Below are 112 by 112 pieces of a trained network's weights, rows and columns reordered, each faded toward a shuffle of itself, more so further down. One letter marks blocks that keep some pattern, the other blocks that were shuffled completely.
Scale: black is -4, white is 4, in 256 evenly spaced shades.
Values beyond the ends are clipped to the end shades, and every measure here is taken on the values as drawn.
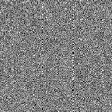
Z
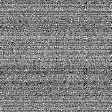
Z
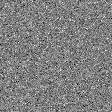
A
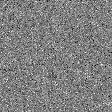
A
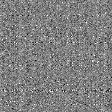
Z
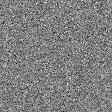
A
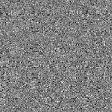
Z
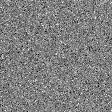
A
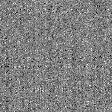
Z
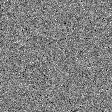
A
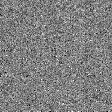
Z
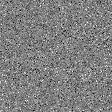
A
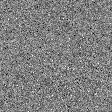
A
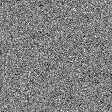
A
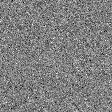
A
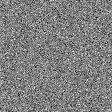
A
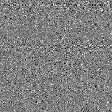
Z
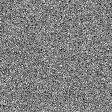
A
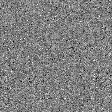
Z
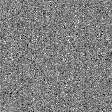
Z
